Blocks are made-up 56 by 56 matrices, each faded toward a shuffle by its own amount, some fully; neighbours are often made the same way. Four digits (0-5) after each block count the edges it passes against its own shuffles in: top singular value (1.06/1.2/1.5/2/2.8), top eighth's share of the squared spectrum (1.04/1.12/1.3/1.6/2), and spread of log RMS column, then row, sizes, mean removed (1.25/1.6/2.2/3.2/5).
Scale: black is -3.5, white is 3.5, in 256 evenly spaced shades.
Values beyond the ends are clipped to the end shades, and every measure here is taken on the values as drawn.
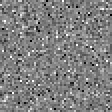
0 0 0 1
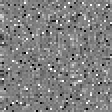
2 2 0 1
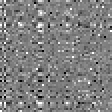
4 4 2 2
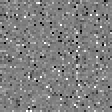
3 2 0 1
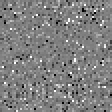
2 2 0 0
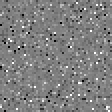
1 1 0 0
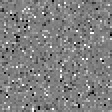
1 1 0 0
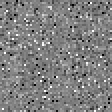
2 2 0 1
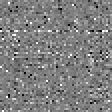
3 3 1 1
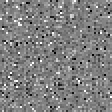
3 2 0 0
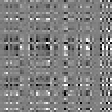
5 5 4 4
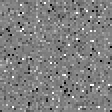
1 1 0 0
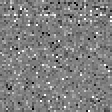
2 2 0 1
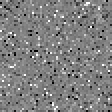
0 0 0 0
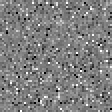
0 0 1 0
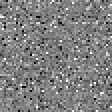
2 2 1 1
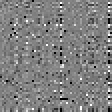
4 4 2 2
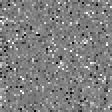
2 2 0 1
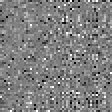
4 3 2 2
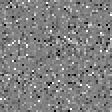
3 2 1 1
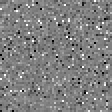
1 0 0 0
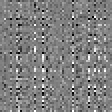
4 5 4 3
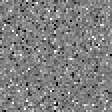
1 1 0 0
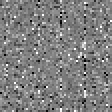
2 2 2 0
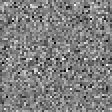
1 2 0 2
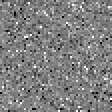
0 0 0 0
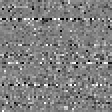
2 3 0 3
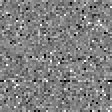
1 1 0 1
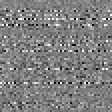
2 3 0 4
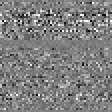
2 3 0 4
